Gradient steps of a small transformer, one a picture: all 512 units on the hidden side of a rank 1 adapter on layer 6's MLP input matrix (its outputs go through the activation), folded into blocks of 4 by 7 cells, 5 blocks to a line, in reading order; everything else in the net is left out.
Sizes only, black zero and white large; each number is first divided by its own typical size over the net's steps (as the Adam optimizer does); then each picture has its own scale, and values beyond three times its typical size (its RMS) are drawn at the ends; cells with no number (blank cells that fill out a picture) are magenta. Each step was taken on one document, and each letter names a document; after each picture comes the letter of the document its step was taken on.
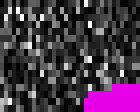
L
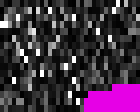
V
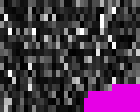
V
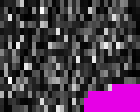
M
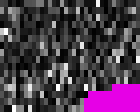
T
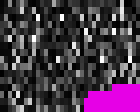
M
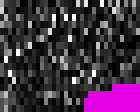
V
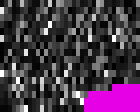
M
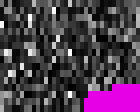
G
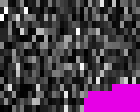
T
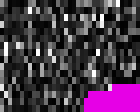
V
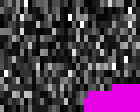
T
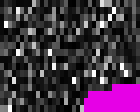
V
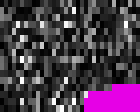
M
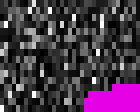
L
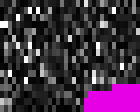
V
